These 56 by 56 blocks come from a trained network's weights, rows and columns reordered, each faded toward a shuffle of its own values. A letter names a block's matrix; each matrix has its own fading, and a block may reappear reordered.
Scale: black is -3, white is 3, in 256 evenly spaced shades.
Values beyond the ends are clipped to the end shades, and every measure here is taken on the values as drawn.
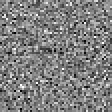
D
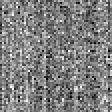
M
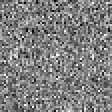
D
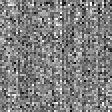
M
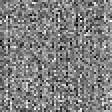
M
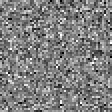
D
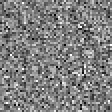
D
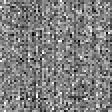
M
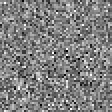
D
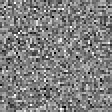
D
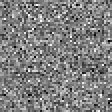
D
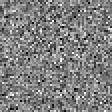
D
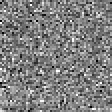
D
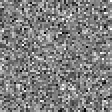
D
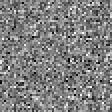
D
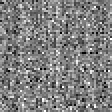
M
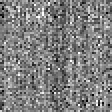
M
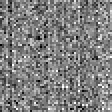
M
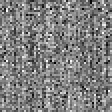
M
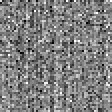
M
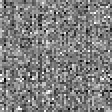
M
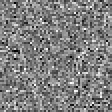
D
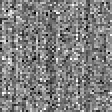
M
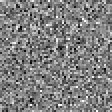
D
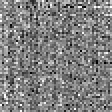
M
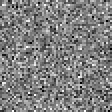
D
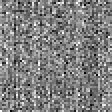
M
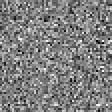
D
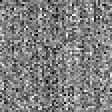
M
